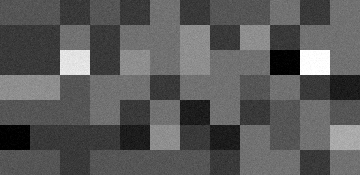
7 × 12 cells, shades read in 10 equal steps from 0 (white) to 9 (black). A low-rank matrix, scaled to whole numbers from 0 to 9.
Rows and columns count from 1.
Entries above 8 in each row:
0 0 1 0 0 1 0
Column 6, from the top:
5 5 5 7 5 4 6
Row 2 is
7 7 5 7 5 5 4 7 4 7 5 5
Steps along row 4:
same up down same up down same up down up up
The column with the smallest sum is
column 11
